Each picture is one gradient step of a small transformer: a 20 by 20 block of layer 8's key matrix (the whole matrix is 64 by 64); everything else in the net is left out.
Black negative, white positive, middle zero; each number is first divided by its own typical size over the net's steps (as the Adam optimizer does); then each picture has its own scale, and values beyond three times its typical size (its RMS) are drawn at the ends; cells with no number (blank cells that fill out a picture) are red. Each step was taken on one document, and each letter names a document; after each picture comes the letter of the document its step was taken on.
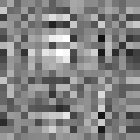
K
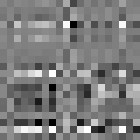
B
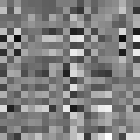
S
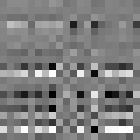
B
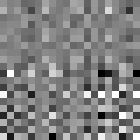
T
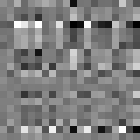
B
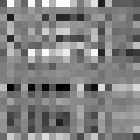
K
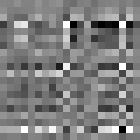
B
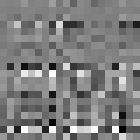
B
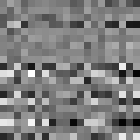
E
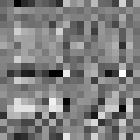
E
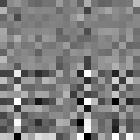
E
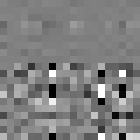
T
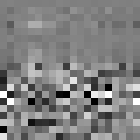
T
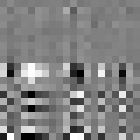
T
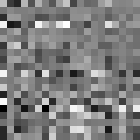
E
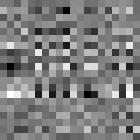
K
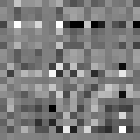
B
